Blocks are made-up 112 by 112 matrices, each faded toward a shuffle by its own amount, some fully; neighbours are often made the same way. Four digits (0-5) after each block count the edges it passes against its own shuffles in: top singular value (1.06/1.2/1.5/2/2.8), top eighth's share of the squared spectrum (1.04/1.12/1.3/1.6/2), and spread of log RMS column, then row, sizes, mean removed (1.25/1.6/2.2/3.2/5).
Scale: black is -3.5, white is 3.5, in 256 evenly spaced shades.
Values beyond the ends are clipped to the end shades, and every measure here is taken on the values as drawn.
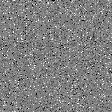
3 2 0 0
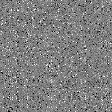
4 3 1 1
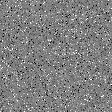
2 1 0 0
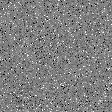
1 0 0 0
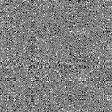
4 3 2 2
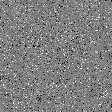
2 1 0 0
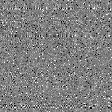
4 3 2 2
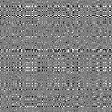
5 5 4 4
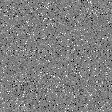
3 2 0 1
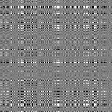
5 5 4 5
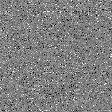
3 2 0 1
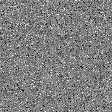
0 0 0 1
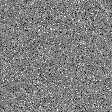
0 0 0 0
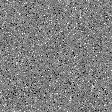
0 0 0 0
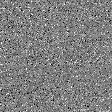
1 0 0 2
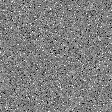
0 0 0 0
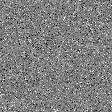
0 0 0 0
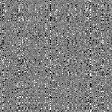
4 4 3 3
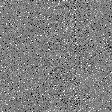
3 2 1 0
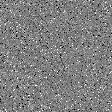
3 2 1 0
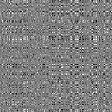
5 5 4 4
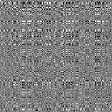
5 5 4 4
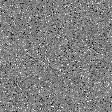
2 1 0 0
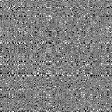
5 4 2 3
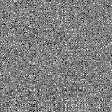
4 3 2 2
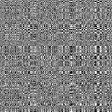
5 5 4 4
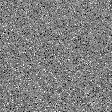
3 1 0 0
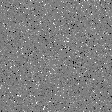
0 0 0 0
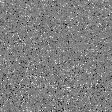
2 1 0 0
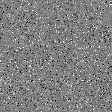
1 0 0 1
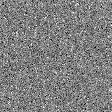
0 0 0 0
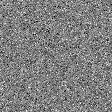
0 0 0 0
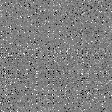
4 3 1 2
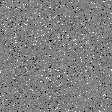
3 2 0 1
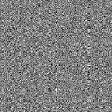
4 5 3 3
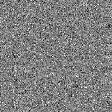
3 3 1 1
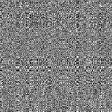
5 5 3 3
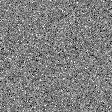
1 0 0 0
